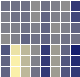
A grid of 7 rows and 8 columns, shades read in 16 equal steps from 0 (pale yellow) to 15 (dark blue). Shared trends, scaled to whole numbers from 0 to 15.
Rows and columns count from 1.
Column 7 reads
7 8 8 9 10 11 11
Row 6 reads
10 0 4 8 13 6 11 14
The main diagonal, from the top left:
9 9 9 9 13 6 11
